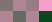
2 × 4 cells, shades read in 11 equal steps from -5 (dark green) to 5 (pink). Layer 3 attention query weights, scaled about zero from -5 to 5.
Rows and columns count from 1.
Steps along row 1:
up down up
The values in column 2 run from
-1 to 2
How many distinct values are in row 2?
3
